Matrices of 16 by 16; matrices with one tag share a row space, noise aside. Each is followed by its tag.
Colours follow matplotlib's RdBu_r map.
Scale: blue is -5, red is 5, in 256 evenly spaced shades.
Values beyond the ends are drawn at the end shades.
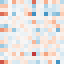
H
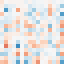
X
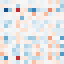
X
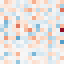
X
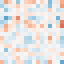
X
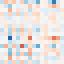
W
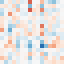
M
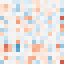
X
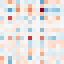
M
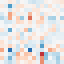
M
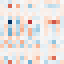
W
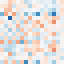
W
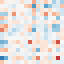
H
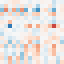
W
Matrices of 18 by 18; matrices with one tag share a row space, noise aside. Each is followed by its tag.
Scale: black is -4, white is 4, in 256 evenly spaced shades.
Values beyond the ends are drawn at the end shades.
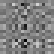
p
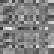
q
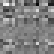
q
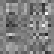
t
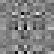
p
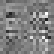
t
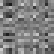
q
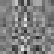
p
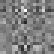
p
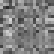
q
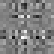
p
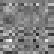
q
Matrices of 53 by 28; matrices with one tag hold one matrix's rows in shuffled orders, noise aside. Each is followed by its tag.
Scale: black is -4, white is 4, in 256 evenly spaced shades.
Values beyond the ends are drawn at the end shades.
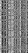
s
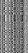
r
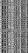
s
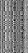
r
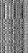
r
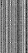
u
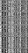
s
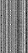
u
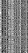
s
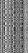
r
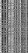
s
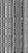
r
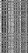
s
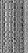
r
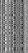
r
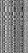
r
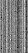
u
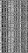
s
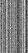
u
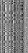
r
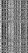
s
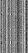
u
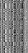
r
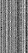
u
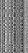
r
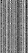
u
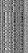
r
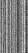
u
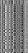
r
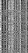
s
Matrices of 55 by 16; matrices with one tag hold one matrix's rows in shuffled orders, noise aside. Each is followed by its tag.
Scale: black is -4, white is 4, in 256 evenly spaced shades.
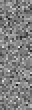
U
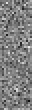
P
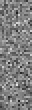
U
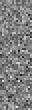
U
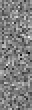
P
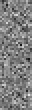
P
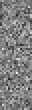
U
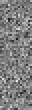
U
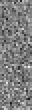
P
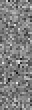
U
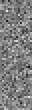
P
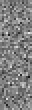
P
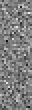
P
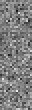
U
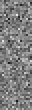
U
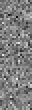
U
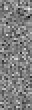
P
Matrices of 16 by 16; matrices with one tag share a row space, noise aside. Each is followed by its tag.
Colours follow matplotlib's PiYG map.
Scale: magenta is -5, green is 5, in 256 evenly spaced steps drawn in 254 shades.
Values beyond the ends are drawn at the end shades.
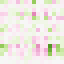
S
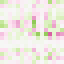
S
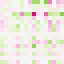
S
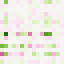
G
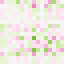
S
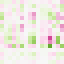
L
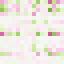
S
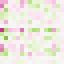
G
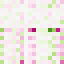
L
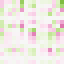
L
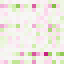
S
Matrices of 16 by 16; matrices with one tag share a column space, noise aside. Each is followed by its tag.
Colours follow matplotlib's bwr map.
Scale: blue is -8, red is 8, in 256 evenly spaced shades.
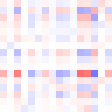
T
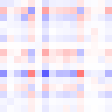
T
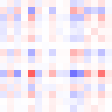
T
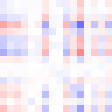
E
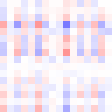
E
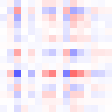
T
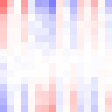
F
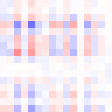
E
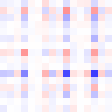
T
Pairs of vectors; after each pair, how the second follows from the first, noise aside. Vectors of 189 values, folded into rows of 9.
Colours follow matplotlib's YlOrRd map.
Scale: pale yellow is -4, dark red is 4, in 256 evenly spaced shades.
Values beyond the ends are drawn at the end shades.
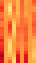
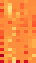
partly zeroed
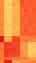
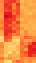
negated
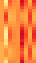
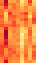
negated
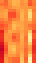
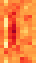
wrapped around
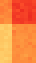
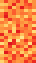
shuffled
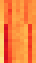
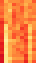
negated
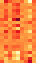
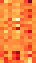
negated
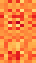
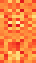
negated
